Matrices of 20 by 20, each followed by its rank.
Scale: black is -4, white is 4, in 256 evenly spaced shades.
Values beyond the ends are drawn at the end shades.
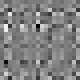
two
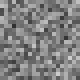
full rank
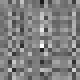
two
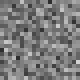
full rank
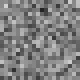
full rank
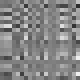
two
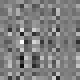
two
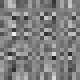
two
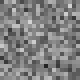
full rank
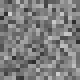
full rank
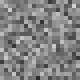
full rank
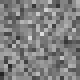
full rank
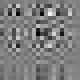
two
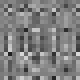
two
